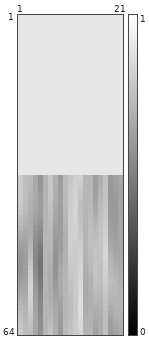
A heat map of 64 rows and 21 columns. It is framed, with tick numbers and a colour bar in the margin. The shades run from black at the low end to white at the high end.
The table splits into 2 rows of 1 panel. Panel 1,1: very high, flat. Panel 2,1: high, streaked downward.
